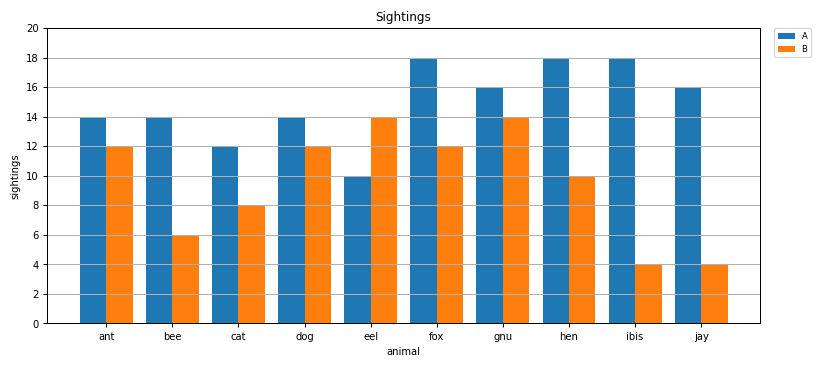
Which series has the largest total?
A
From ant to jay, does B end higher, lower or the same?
lower
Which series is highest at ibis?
A
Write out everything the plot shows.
Title: Sightings
x-axis: animal, ticks ant bee cat dog eel fox gnu hen ibis jay
y-axis: sightings, ticks 0 2 4 6 8 10 12 14 16 18 20
Legend: A, B
Values:
A: 14 14 12 14 10 18 16 18 18 16
B: 12 6 8 12 14 12 14 10 4 4
